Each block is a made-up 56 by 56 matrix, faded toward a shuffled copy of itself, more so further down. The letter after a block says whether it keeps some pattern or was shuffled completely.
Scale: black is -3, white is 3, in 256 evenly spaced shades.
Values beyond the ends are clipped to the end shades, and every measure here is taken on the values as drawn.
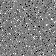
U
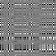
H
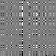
H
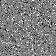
U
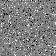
U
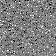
U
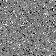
U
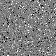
U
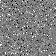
U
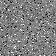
U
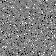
U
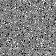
U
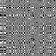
H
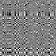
H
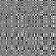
H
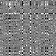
H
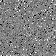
U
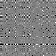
H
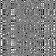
H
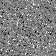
U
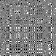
H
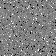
U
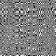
H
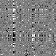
H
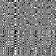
H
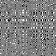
H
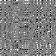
H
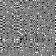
H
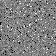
U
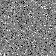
U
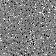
U
